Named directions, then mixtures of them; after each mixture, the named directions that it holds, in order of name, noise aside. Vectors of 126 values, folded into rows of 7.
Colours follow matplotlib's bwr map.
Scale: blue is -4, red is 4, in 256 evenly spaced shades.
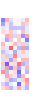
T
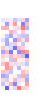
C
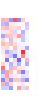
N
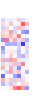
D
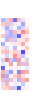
D, N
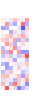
C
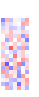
T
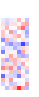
C, D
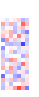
D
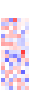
N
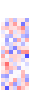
C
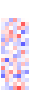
D, N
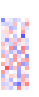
C, T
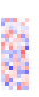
N, T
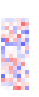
D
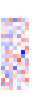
N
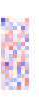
T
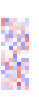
T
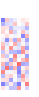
C, T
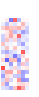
D, N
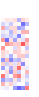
D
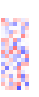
C, T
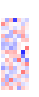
N, T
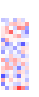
C, D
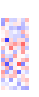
D, T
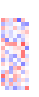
D, N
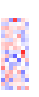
N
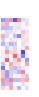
N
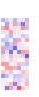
C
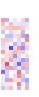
T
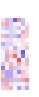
N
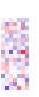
C, N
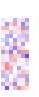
C
